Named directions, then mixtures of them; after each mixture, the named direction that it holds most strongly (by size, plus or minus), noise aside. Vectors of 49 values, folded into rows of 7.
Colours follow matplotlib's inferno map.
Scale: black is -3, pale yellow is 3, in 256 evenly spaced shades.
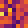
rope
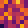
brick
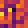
rope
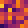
brick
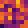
brick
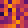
rope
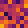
brick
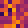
rope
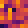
brick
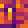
rope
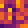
brick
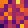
brick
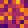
brick
